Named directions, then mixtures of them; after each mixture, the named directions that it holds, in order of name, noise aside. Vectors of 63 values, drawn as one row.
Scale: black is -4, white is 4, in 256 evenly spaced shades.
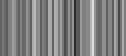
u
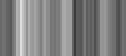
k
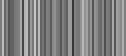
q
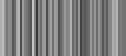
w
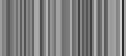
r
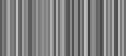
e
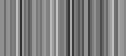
e, r, w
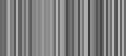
e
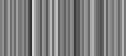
e, u, w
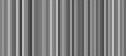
e, w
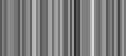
u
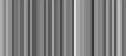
k, q, u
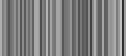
r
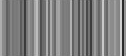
r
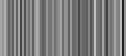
r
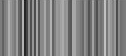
e, q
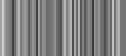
q, u, w
